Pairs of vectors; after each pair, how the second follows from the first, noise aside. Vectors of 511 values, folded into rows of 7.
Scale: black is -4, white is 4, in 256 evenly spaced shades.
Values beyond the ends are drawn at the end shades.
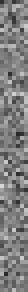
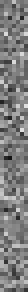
reversed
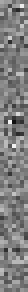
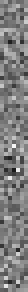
reversed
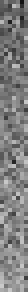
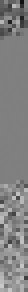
partly zeroed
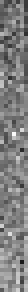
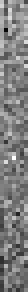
reversed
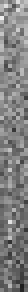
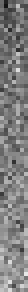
reversed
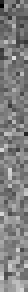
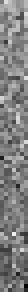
reversed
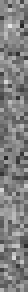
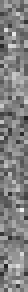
reversed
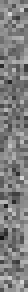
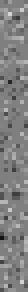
partly zeroed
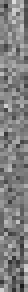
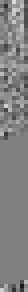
partly zeroed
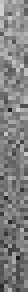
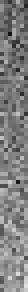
reversed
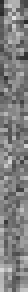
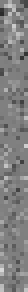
partly zeroed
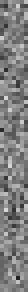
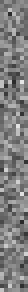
reversed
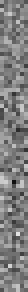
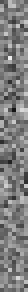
reversed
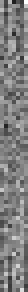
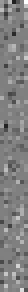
partly zeroed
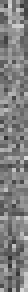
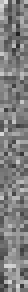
reversed
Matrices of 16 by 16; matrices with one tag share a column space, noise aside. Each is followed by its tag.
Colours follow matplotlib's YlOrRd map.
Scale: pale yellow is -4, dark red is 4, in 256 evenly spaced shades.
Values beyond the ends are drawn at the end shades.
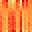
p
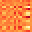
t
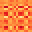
t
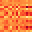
t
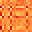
t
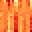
p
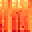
p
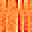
p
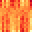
p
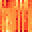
p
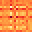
t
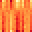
p
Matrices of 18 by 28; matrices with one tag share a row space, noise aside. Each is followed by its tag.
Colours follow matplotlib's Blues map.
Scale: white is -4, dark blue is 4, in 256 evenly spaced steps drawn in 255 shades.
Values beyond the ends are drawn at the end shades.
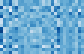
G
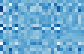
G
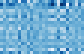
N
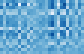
N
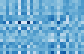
N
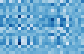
N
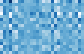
G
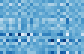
N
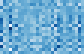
G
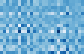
N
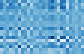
N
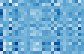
G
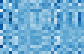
G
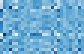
G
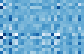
G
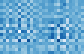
N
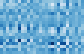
N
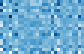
G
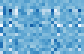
G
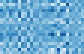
N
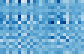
N
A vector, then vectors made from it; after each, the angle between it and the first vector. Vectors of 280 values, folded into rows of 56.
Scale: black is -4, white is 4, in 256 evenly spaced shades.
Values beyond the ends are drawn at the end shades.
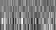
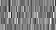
orthogonal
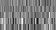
nearly parallel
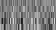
nearly opposite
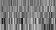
nearly opposite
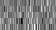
partly opposed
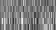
nearly parallel
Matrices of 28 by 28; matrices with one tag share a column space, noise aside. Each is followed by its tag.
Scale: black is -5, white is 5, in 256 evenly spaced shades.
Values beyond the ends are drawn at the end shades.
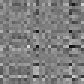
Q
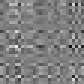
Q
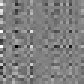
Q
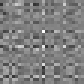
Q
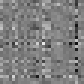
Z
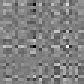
Q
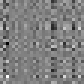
Z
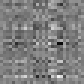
Z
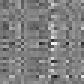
Z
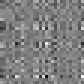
Z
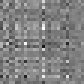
Z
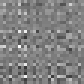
Q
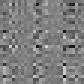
Q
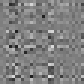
Q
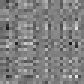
Z
